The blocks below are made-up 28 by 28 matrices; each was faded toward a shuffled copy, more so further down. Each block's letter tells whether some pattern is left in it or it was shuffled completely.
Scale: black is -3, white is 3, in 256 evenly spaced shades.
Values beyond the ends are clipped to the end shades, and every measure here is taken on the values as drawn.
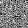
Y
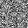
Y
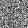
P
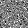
P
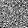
Y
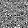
Y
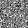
P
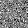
P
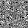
Y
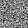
Y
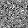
Y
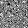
P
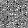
Y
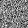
Y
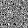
Y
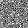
Y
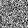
Y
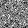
P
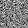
P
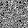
Y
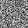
P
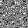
Y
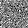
P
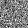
P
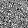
P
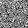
P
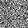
P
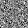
Y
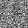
Y
